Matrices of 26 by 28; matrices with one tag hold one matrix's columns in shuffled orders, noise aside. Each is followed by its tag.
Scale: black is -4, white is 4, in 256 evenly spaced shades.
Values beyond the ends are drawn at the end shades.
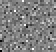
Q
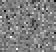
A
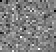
A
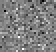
A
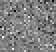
A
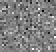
A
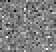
A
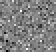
Q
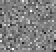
Q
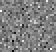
Q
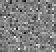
A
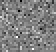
A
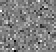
Q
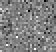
A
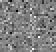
A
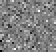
Q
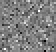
Q
